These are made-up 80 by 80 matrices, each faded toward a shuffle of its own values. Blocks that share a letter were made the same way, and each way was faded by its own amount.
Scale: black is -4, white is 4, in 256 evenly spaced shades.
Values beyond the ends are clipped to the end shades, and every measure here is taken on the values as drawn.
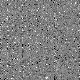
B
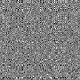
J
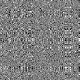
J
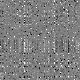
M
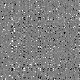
M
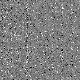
B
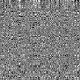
J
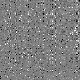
M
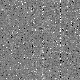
B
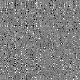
M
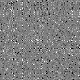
M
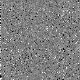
B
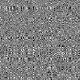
J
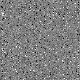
B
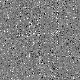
B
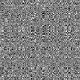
J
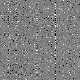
M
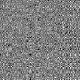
J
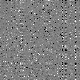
M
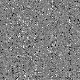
B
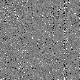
B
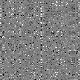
M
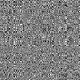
J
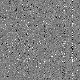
B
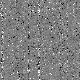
B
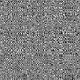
J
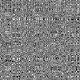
J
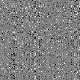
M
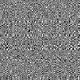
J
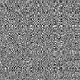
J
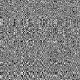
J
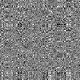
J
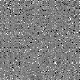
M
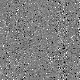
B
